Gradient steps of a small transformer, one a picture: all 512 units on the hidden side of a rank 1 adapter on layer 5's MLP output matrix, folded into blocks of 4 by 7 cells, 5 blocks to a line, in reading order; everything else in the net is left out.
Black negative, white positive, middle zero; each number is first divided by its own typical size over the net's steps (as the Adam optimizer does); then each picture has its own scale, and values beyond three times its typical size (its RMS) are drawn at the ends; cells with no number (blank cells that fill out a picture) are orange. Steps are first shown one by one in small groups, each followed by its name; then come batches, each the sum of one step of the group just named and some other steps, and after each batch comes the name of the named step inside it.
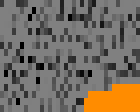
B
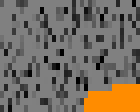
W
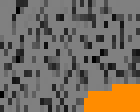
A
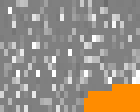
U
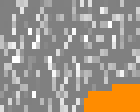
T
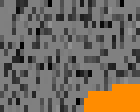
B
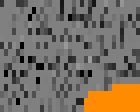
B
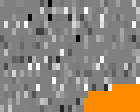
W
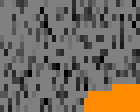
W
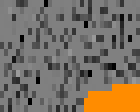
U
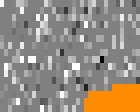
W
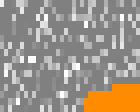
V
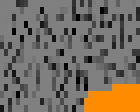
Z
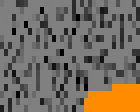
Z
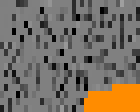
Z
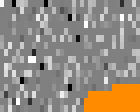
V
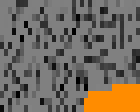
Z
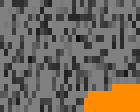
Z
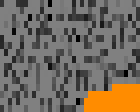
Z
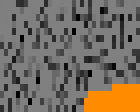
Z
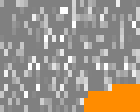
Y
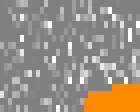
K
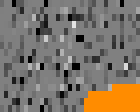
Y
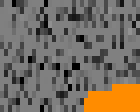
K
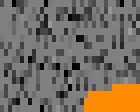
K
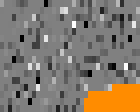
Y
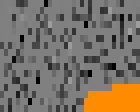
K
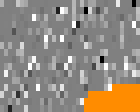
Y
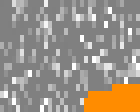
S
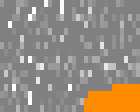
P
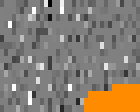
P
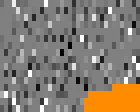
S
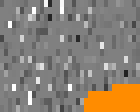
P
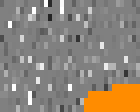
P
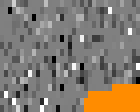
S
